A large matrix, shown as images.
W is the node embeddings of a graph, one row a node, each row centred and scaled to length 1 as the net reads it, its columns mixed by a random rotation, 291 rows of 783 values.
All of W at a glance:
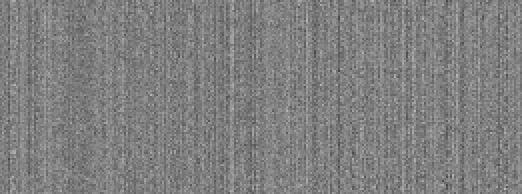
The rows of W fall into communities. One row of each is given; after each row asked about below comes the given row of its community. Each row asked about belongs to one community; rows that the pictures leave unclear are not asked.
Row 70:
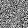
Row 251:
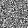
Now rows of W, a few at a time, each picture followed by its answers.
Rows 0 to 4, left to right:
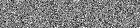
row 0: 70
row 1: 70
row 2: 70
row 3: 70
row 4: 251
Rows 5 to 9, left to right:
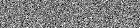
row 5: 70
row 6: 70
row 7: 70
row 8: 70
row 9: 251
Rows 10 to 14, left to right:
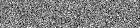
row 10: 251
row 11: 70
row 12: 251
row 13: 70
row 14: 70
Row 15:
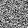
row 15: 251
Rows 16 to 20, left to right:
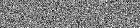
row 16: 251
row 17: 70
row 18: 70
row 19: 70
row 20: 251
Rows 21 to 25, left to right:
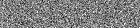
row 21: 70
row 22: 251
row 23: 251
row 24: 251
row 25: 251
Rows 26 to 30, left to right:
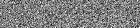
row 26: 251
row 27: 251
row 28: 251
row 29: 251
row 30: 251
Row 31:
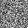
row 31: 251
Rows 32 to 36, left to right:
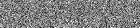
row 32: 251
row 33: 70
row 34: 251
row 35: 70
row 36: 70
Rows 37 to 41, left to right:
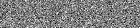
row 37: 251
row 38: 70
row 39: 251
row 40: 70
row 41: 251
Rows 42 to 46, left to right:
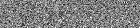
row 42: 251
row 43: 251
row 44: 251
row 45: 251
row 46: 251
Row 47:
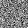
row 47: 70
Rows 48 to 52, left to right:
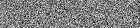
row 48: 70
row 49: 251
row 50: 251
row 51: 251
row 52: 70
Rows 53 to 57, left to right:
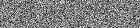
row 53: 70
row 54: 251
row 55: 70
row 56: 251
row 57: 251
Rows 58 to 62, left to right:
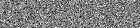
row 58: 251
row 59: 251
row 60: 70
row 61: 251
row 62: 70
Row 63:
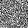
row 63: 70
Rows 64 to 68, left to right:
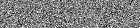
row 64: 251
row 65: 251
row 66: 251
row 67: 70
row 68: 251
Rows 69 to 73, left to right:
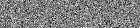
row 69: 70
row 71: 251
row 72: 70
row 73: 251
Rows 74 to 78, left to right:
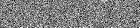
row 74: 251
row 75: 251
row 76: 70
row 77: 70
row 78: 70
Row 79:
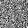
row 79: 70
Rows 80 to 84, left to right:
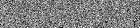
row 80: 70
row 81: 70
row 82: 251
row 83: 70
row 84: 70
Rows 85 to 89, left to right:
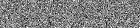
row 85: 70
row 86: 70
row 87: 70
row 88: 70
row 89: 251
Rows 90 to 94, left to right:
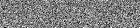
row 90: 251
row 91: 70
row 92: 70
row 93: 70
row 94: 251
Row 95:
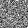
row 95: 251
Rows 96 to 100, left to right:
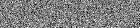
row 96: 251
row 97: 70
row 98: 251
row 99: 251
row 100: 70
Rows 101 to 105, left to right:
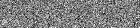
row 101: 251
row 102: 251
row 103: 251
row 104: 251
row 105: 70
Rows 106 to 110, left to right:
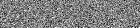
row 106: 251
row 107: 70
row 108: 70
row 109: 251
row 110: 70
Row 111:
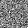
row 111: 251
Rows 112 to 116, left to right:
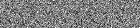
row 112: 251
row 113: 251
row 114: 251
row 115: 251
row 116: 251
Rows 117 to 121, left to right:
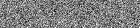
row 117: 251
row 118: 70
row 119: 70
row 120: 251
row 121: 251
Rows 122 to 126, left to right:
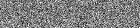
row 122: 70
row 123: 251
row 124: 70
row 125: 251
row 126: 251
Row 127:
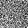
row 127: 70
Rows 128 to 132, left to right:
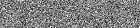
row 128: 70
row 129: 251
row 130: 251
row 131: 70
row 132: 251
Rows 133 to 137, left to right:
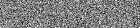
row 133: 70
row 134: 251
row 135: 70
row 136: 251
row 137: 70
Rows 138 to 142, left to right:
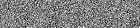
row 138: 70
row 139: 70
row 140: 251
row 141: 70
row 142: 70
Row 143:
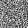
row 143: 70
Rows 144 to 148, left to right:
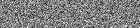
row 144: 251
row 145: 251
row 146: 251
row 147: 251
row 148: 70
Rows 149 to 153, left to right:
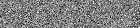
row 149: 251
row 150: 251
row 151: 251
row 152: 251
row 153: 70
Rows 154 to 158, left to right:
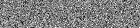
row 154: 70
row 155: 251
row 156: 70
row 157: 70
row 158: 251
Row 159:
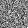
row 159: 251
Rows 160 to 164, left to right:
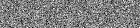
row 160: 70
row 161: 251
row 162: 70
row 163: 251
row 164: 251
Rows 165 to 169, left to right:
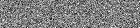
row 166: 251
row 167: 251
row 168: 251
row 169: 70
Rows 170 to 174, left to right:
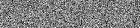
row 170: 70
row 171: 70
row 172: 251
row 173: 70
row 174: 70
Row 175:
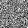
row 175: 70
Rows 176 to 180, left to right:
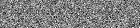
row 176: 251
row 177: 251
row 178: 251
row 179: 251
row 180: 70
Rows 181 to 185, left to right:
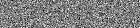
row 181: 70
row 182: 251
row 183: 251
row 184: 251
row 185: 251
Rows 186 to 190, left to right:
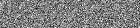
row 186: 251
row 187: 70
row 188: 70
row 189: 70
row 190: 70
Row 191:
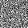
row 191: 70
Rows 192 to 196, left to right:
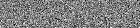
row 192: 70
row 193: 70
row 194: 70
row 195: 70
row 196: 70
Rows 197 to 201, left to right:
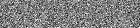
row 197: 251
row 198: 70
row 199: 70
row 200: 70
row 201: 251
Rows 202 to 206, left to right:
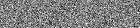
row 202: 70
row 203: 70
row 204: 251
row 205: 70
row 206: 70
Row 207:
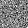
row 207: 251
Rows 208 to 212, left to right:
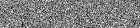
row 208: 70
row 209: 70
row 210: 251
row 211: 251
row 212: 70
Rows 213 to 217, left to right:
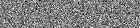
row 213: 251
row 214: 70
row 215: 70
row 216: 251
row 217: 251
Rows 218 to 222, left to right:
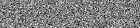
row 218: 251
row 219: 251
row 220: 70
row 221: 70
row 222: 70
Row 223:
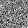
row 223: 251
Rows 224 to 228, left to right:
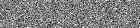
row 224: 251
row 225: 70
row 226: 70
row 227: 70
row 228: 70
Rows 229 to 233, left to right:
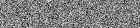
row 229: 70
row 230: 70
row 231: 70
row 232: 251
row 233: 70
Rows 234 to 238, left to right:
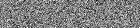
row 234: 70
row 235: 251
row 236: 70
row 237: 251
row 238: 251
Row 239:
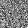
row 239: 251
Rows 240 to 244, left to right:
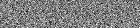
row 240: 251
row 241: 70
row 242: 251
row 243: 251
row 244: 251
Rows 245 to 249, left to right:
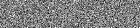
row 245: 251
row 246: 251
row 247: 70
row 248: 251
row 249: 251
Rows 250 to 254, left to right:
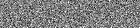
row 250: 70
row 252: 251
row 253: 251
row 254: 251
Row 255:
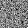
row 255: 70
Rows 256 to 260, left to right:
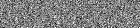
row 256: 251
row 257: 70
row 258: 70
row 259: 251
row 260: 251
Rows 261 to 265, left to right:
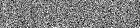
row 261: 70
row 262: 251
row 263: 70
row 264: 70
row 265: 70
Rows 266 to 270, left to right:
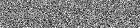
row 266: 70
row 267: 70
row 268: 251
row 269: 251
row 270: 251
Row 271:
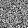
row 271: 251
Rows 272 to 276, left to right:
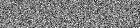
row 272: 251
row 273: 251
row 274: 70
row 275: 251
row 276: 70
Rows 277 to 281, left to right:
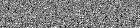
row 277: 70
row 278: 70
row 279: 70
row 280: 251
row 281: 70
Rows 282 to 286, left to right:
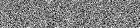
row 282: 70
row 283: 70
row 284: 70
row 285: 251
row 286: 70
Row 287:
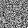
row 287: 251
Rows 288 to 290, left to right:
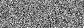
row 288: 251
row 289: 70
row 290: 251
